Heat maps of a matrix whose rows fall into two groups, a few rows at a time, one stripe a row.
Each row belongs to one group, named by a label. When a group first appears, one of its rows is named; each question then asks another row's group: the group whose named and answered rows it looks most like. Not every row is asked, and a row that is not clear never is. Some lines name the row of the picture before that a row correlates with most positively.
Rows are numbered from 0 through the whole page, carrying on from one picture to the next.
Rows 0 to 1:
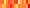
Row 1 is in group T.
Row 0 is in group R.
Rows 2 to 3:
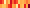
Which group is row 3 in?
T
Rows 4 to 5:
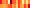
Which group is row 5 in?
T
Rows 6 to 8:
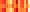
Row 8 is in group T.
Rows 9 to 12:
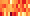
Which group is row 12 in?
R
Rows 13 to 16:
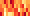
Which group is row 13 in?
R
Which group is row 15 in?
R
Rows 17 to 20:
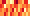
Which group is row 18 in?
R
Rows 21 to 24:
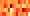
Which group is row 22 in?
R
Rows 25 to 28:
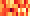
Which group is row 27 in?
R
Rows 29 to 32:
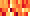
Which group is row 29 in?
R
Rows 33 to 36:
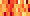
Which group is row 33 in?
R
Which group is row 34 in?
T
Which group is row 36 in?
R
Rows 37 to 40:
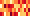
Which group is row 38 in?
R
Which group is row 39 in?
T
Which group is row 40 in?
R
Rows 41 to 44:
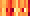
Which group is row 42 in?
T
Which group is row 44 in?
T
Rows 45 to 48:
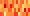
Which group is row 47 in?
T
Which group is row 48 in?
R
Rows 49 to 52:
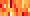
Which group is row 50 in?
R
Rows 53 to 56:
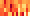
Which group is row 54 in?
R
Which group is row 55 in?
R
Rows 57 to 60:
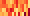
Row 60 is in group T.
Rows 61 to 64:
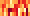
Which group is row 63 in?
R
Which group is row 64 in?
R
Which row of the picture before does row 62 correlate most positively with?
57
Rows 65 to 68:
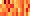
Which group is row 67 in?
R
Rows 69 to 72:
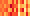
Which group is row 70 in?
R
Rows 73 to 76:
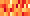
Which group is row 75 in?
R
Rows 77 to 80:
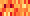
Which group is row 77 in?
T
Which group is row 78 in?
R
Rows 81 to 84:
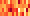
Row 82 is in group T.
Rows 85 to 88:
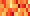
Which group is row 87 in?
R
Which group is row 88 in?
T
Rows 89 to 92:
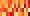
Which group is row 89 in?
T
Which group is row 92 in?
T
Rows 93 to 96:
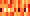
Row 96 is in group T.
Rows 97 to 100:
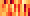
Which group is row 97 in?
R
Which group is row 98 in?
T
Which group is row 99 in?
T
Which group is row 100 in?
T
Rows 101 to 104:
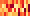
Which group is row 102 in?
T
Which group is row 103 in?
T
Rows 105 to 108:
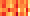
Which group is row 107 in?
R
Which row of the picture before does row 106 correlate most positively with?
101
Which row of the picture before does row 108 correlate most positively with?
101
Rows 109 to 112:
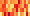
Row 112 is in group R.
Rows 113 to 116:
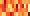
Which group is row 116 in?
T
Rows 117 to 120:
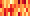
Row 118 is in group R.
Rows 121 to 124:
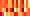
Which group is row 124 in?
R
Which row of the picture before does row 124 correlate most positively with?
118
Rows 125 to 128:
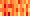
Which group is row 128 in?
R
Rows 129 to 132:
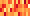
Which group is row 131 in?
R
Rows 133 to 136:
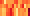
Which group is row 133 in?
R
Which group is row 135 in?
T
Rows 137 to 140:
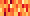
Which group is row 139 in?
R
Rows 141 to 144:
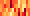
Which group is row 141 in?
R
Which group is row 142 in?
R
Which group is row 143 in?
T
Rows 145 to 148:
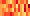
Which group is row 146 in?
T
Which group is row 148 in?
R
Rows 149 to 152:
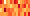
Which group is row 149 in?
R
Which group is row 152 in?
T
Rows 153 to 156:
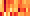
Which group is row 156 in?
R
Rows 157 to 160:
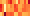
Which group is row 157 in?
T
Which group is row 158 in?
R
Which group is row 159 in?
R
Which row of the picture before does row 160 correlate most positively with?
153
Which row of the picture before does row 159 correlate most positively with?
156
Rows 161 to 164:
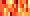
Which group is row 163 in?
R
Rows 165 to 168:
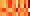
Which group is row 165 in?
T
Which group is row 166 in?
T
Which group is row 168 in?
T
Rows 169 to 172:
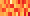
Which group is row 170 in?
T
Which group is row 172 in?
T
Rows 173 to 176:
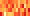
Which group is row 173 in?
R
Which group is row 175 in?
T
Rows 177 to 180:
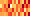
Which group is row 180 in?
T
